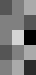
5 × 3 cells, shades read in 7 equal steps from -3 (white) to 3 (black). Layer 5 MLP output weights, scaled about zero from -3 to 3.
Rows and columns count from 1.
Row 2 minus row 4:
-1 0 2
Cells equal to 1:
3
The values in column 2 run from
-2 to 0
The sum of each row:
0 1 1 0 1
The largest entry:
3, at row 3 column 3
